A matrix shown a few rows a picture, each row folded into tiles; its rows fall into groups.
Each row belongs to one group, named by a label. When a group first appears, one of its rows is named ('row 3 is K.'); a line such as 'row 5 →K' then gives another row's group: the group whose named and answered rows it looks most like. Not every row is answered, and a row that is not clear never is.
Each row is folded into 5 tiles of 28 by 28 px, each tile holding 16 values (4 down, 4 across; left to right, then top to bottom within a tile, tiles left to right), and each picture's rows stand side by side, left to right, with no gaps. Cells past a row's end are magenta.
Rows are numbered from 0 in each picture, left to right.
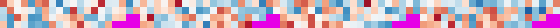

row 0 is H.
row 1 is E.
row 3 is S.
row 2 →S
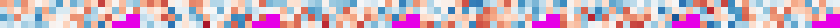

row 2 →S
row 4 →S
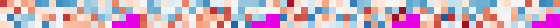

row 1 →S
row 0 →E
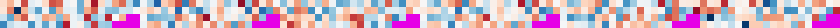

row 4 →E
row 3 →E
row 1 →E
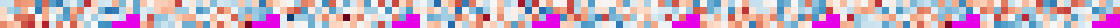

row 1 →E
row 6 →E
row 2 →E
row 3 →E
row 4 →H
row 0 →S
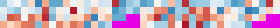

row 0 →S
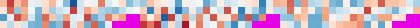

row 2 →H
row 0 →H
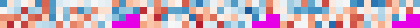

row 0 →S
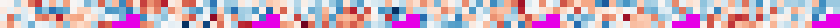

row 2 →S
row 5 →S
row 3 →H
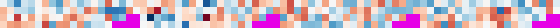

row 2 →H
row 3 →S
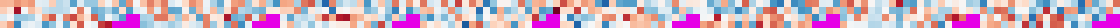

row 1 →H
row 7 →S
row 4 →E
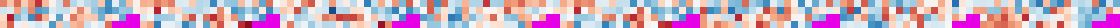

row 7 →S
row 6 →H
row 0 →E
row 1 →E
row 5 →S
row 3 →H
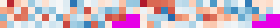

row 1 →E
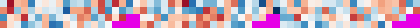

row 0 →H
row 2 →H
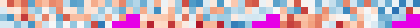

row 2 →S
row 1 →S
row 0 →H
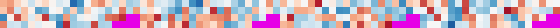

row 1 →S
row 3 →H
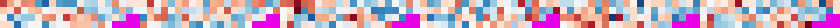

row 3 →E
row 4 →S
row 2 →E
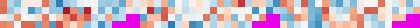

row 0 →S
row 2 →H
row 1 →H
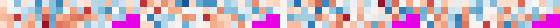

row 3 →H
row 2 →E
